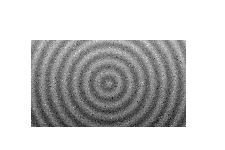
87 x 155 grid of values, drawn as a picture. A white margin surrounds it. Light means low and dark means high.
Values rise toward the bottom. On average the colour sits 50% of the way up the scale. Concentric rings centre on the centre. No row or column stands out.
